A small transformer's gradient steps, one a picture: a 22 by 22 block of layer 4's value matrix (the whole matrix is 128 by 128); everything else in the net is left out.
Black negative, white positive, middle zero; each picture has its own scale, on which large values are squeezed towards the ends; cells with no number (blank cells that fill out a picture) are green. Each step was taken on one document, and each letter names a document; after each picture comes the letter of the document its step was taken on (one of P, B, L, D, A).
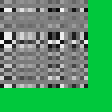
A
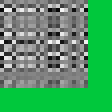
A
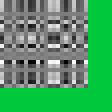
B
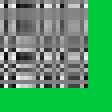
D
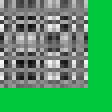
B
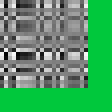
D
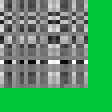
B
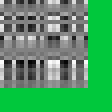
B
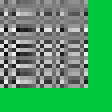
D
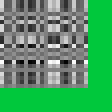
B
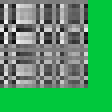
D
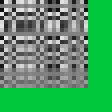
A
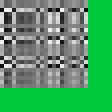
A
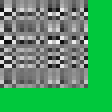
A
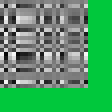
D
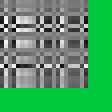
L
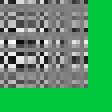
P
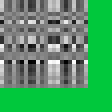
B
